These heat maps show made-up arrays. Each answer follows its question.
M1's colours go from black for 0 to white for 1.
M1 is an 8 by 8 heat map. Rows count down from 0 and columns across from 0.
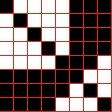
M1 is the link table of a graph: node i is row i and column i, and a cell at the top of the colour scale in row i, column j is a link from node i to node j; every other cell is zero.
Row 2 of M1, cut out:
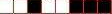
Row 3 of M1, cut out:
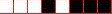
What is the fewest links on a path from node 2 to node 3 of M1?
1
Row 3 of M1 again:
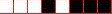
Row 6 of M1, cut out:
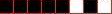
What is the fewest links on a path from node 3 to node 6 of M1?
3
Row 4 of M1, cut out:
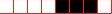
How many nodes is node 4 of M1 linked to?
5
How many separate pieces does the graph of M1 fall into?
1
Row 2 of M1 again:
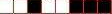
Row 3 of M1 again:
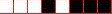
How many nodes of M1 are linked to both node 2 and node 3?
3
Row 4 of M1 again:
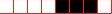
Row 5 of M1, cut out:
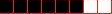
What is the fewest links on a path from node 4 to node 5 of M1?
2
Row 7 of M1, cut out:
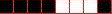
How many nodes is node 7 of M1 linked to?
3
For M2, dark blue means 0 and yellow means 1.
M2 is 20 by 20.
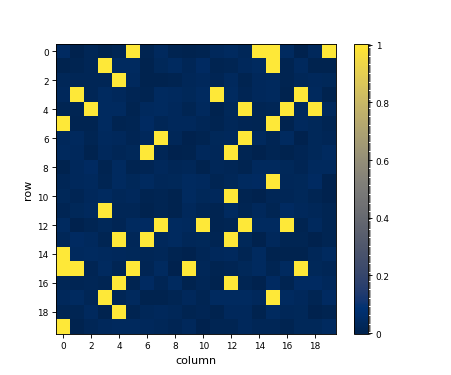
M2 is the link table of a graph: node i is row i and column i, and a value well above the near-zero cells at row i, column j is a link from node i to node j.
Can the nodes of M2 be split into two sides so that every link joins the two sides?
no
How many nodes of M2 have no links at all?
1
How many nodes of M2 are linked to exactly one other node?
7
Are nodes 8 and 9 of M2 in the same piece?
no
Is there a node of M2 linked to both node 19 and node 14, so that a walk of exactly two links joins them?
yes
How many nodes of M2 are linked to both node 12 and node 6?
2
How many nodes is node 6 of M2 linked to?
2
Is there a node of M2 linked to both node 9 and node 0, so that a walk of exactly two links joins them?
yes
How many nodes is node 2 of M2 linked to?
1
